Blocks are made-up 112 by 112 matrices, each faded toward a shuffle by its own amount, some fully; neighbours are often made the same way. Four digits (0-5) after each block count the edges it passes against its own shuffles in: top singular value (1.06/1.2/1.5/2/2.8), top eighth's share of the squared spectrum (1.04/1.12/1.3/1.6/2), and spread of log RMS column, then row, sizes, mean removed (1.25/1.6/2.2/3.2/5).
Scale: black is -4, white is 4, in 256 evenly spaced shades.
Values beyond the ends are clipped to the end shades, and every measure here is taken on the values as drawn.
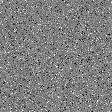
0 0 0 0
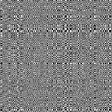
5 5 4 4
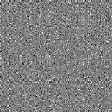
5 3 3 2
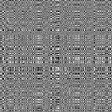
5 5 4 4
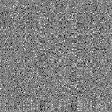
4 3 2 2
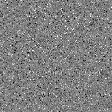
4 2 1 1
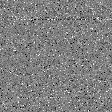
1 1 0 2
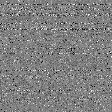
2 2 0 3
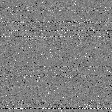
3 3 0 3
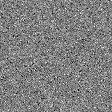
2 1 0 0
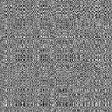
5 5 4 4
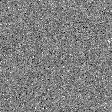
2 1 0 0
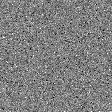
1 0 0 0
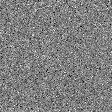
1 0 0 0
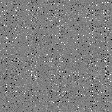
4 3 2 2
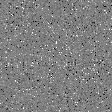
2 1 1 0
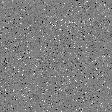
2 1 1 0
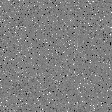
2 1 0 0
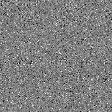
3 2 1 1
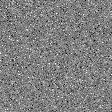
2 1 0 0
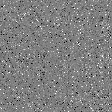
3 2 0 0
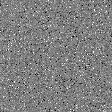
2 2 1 0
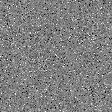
3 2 0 0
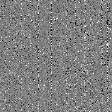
2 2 3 0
